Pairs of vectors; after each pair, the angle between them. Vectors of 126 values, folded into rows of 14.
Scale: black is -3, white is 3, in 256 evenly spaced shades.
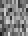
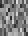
partly aligned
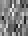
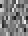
orthogonal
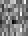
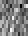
orthogonal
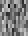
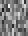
nearly opposite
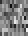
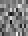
orthogonal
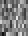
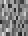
nearly opposite
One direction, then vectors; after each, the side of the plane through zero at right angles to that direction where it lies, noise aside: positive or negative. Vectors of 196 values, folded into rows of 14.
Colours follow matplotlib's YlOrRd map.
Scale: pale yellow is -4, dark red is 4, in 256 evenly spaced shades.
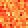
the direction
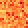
negative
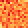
negative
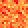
positive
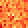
positive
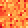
positive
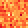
positive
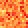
negative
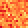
positive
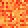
positive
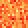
positive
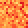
negative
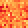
positive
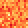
positive
